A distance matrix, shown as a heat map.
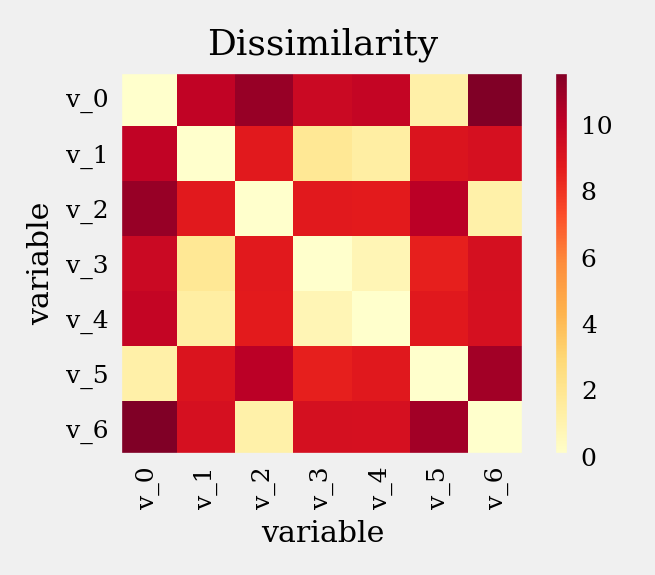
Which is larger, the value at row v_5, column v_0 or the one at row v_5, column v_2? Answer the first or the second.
the second
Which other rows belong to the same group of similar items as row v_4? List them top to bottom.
v_1, v_3
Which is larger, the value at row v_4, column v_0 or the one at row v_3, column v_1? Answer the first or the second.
the first
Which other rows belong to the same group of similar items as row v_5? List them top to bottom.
v_0
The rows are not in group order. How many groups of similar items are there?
3
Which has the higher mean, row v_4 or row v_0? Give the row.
v_0
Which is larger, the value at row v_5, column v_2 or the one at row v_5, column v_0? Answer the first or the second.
the first
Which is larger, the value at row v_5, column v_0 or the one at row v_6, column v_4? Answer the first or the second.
the second
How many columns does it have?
7
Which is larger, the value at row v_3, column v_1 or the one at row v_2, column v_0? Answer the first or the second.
the second
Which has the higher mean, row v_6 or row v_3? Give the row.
v_6
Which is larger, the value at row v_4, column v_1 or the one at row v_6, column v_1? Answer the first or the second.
the second
